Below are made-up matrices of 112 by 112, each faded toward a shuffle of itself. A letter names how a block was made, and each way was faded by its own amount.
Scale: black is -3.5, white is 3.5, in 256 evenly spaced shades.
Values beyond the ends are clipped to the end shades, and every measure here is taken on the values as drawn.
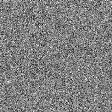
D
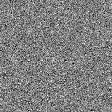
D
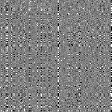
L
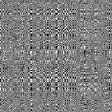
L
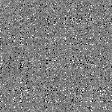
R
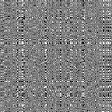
L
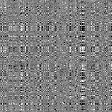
L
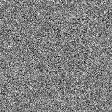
D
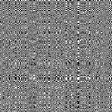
L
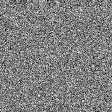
D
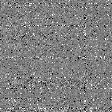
R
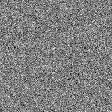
D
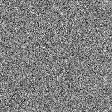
D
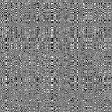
L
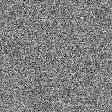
D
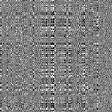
L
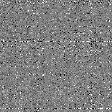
R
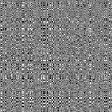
L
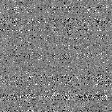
R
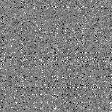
R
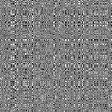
L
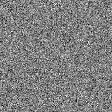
D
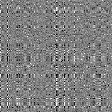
L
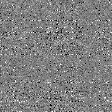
R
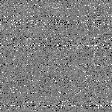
R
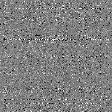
R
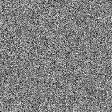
D
